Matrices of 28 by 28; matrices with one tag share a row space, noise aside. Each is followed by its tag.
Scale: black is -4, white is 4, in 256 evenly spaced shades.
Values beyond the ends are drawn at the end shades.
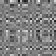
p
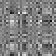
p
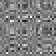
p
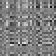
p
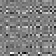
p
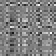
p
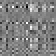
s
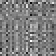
s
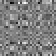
p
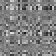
p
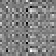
s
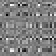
p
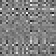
s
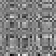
p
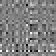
s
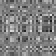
p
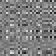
p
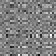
p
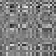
p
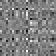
s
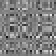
p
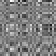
p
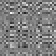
p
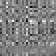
s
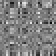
p
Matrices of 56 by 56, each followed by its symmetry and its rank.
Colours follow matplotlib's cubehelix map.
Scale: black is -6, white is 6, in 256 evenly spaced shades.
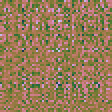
neither, rank five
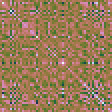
symmetric, rank five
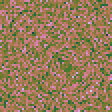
symmetric, full rank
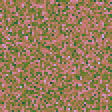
neither, full rank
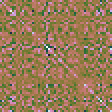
symmetric, rank five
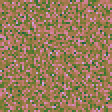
antisymmetric, full rank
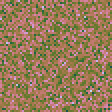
symmetric, full rank
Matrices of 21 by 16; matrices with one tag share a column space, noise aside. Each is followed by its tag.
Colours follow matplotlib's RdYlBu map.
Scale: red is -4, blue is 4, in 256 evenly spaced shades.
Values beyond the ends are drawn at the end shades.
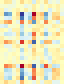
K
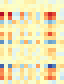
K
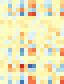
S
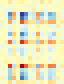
K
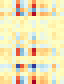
S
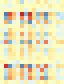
K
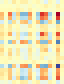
K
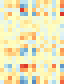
S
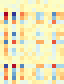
K
